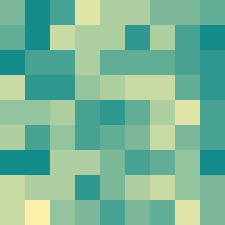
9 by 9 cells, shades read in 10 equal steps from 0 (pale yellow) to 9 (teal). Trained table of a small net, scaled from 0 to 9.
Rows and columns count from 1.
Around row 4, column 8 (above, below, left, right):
7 1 2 8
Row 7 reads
9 9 3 3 5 7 6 4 9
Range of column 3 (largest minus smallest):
6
